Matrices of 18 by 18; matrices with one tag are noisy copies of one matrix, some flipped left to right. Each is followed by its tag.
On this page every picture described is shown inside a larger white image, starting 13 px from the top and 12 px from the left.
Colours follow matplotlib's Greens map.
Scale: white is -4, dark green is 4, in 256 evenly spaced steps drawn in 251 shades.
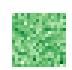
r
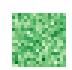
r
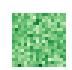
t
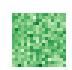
t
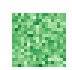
t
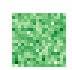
r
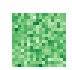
t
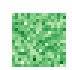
r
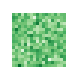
t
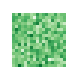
t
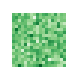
t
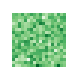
t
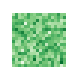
r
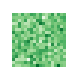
t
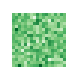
t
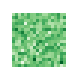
r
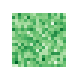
r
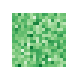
t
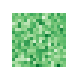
t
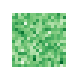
r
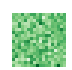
t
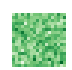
r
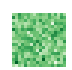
r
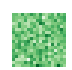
t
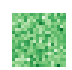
t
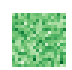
r
